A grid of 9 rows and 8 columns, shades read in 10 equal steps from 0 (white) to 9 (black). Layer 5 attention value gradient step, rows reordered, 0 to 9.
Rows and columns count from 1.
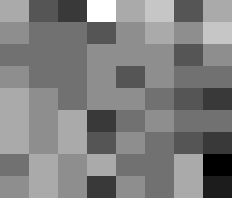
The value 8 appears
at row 9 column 8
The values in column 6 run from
2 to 5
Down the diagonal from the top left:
3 5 5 4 4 4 6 9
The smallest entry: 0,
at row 1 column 4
